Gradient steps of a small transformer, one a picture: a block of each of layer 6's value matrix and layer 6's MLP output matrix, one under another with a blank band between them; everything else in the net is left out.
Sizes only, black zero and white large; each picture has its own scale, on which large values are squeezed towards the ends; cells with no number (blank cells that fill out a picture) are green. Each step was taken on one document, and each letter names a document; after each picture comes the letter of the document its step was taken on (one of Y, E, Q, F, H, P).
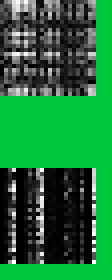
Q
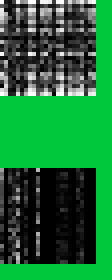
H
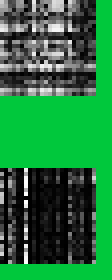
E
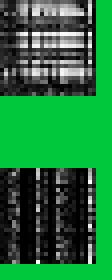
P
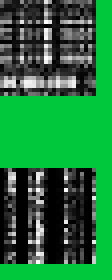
Q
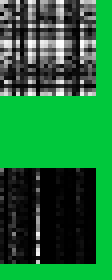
H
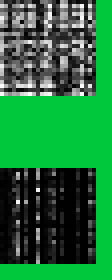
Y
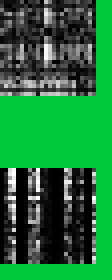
Q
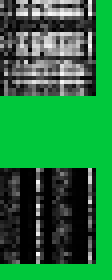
P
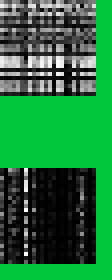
E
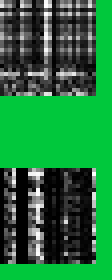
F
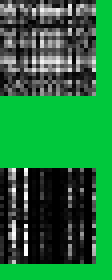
E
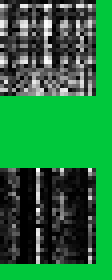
P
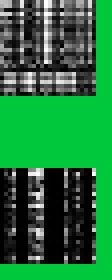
F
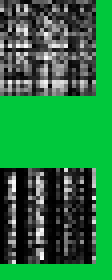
Q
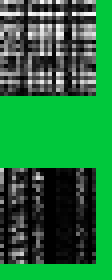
H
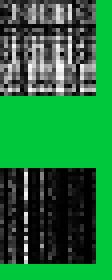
E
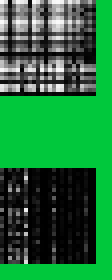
E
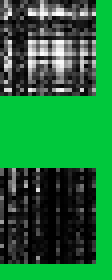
H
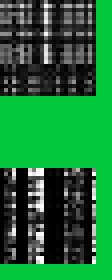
F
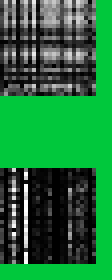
E
